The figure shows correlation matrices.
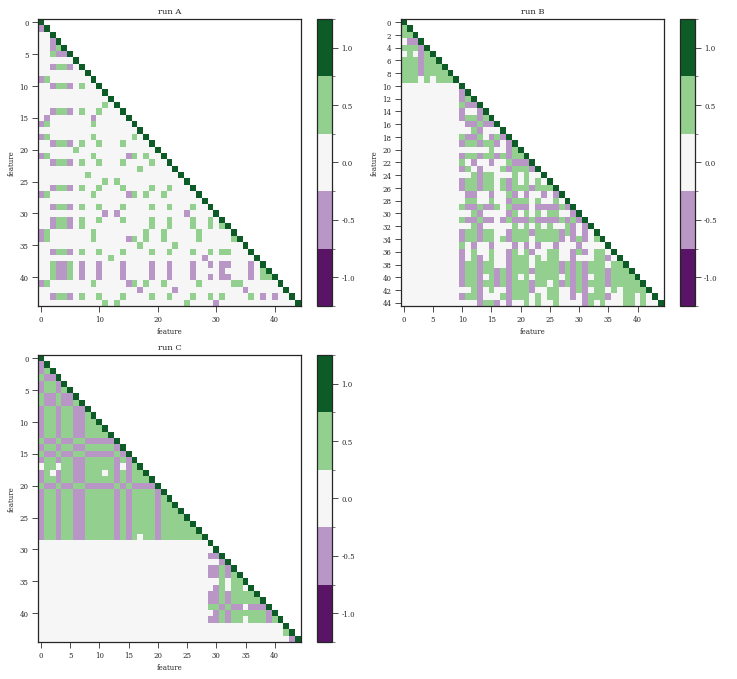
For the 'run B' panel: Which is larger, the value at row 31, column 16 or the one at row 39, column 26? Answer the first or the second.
the second
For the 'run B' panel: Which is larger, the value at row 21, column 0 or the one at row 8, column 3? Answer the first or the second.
the first
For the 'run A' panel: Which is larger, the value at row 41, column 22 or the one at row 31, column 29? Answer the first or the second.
the second
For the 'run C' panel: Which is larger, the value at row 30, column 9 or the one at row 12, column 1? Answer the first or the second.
the second
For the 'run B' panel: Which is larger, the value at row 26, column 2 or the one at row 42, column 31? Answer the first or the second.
the first
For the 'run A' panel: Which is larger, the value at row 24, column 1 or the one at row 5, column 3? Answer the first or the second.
the first
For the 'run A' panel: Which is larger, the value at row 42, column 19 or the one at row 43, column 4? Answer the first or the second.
the second
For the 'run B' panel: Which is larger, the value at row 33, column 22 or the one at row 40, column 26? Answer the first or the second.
the second
